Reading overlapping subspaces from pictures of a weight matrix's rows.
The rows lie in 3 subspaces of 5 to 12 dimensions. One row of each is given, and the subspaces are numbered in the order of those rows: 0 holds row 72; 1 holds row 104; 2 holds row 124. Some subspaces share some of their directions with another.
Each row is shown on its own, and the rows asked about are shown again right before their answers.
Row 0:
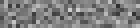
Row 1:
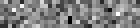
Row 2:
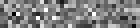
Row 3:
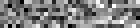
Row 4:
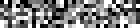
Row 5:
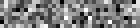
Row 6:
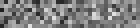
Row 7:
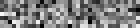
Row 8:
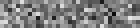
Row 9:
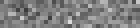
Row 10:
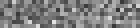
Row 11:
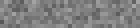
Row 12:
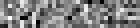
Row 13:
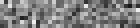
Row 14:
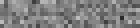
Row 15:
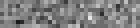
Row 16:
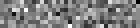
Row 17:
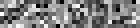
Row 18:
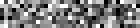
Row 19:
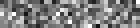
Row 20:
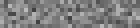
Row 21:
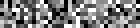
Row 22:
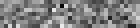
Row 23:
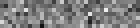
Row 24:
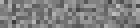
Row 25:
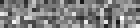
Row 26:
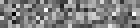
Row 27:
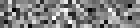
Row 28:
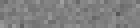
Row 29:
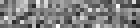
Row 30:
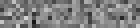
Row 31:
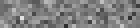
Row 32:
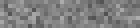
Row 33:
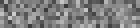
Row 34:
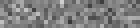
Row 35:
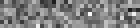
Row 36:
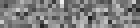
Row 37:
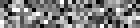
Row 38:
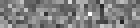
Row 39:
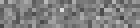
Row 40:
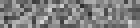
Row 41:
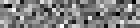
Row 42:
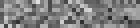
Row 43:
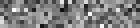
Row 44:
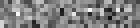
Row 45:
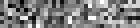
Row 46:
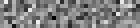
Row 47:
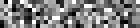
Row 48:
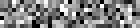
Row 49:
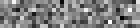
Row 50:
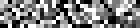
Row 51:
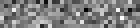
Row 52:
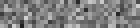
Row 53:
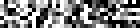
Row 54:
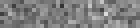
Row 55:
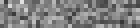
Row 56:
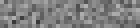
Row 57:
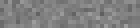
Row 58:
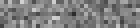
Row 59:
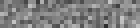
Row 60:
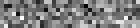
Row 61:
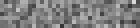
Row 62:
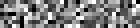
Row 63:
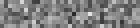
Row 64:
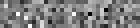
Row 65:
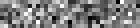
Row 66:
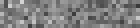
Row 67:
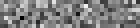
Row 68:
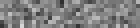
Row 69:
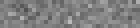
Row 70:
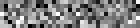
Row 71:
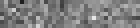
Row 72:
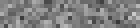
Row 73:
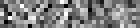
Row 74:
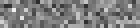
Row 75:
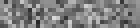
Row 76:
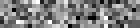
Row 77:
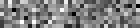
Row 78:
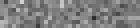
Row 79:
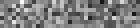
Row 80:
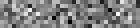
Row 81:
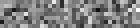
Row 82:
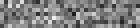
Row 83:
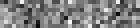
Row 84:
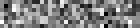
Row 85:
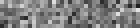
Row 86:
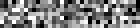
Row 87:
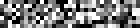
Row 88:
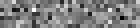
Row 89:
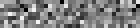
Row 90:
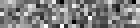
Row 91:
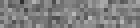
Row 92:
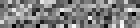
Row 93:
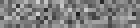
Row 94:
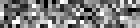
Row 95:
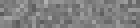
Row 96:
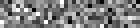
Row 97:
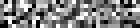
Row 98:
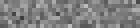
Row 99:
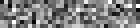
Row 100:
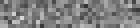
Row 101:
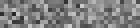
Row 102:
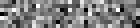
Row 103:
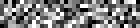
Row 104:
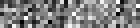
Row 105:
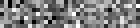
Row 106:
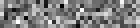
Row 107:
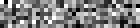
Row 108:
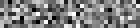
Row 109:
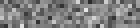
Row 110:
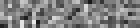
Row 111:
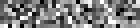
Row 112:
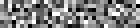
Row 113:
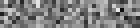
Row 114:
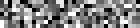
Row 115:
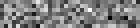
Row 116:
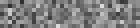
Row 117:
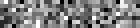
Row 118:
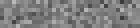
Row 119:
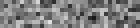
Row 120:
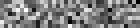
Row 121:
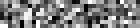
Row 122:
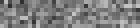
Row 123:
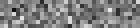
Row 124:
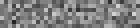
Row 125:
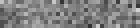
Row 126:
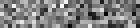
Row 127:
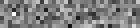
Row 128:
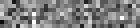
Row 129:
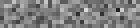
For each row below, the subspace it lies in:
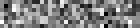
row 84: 0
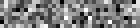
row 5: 0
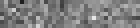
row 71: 1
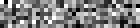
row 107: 2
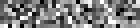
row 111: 1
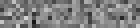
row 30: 0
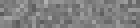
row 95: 0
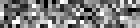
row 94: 0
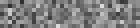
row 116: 0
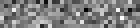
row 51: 0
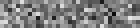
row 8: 1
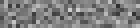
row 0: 2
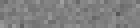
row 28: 1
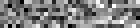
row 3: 0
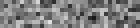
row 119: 0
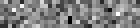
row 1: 1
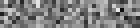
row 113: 0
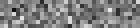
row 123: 1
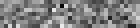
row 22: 0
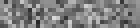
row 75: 1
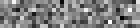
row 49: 0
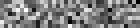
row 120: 0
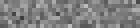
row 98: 2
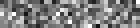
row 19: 1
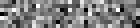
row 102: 0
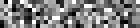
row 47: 1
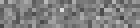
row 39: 0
